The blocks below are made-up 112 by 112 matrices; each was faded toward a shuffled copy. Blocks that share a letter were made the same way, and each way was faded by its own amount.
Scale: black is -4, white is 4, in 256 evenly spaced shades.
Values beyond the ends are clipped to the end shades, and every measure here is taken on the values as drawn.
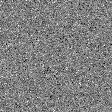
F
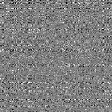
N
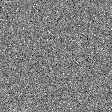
F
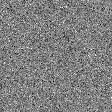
F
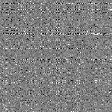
N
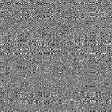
N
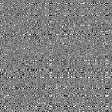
N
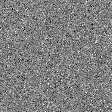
F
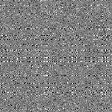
N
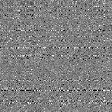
N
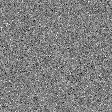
F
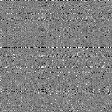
N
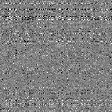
N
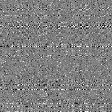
N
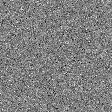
F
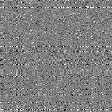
N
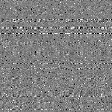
N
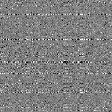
N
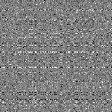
N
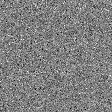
F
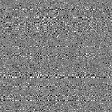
N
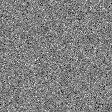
F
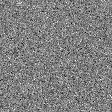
F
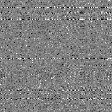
N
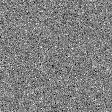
F
